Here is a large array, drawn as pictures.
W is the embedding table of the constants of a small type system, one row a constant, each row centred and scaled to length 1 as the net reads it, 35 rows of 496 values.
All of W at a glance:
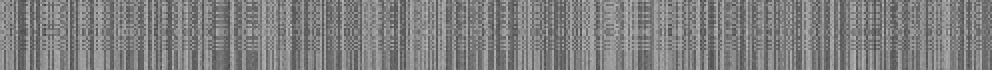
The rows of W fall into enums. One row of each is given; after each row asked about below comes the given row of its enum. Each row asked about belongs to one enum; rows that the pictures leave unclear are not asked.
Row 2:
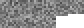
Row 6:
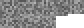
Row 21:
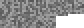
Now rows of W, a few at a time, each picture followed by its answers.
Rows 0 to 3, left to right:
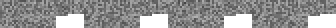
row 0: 6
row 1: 21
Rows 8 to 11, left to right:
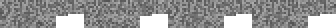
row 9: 6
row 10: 21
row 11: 21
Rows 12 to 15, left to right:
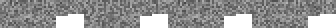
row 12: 2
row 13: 21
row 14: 2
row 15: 6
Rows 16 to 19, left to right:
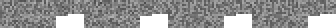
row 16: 6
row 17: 2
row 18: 21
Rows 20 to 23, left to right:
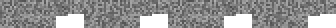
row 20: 6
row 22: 6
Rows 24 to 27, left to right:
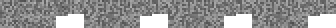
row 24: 6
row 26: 21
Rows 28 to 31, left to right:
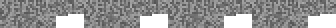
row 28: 21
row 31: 21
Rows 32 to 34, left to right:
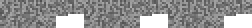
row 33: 21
